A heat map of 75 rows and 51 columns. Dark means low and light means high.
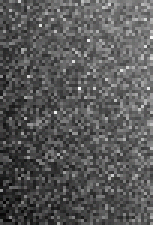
The ninth with the highest average is the top right. The bottom left is the ninth with the lowest average. No regular stripes run through it. Fine speckle covers the field. There is an overall slope up to the top right.
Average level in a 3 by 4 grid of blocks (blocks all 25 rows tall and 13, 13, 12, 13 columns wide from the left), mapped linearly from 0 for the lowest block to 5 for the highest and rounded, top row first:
2 3 4 5 / 1 2 3 4 / 0 1 2 3
